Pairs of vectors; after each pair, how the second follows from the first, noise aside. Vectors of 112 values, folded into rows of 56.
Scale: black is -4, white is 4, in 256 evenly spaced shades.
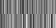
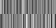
sign-scrambled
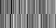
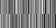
reversed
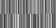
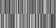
sign-scrambled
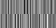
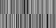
sign-scrambled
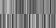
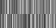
sign-scrambled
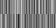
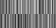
sign-scrambled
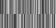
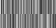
reversed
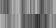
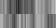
reversed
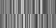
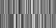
reversed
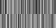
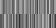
reversed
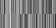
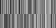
reversed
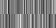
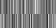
reversed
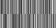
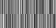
reversed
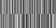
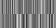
sign-scrambled
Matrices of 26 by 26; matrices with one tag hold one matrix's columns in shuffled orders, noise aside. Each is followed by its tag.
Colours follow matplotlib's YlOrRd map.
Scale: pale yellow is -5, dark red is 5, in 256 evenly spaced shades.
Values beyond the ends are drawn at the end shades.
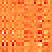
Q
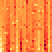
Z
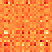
Q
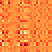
Q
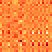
Q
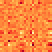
Q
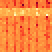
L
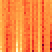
Z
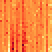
Z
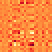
Q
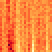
Z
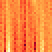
Z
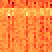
L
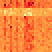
L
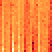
Z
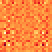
Q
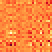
Q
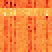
L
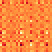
Q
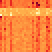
L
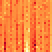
Z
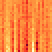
Z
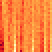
Z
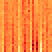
Z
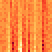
Z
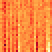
Z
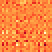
Q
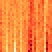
Z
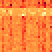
L
